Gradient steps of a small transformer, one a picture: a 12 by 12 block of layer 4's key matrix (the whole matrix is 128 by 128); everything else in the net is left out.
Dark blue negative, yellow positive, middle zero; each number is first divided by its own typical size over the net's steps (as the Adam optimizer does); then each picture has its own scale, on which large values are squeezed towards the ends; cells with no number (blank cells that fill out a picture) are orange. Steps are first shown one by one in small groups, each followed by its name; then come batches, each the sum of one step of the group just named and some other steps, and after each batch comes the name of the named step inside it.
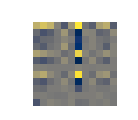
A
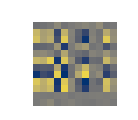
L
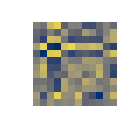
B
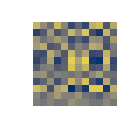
B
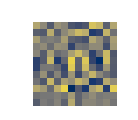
L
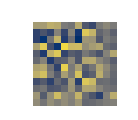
B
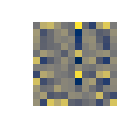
A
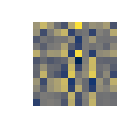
A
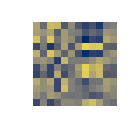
L
